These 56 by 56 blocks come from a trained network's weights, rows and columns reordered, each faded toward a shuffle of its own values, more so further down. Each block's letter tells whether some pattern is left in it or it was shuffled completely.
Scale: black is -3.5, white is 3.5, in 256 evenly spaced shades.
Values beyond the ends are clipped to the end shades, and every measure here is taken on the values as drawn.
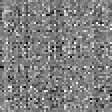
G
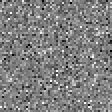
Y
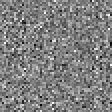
G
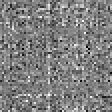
G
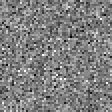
Y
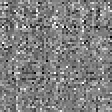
G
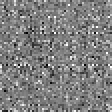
G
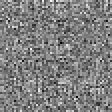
G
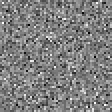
Y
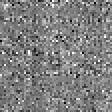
G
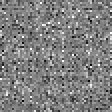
G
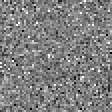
Y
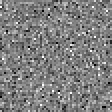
Y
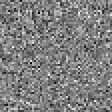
G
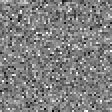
Y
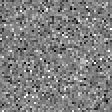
Y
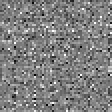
G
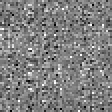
G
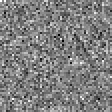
Y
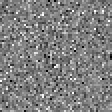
Y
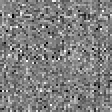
G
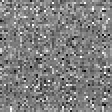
G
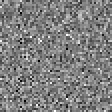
G
